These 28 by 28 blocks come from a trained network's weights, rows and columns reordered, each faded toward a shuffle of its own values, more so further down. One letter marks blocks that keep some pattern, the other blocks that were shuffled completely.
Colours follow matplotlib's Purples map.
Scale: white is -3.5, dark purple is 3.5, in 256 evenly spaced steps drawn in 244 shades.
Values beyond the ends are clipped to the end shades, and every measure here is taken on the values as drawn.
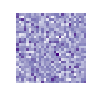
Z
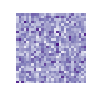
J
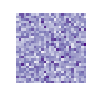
J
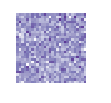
J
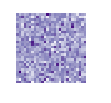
J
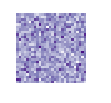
J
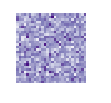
J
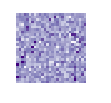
J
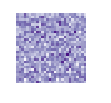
Z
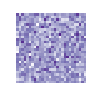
J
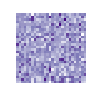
Z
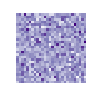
J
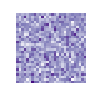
J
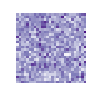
Z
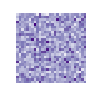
J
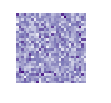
Z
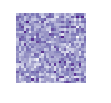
Z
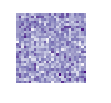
J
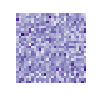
Z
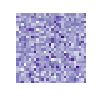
Z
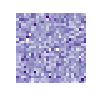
J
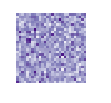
Z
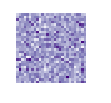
Z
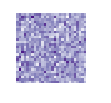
Z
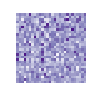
Z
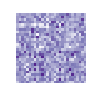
Z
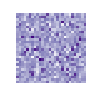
Z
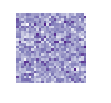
Z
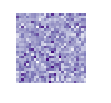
Z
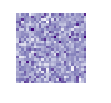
J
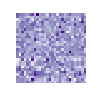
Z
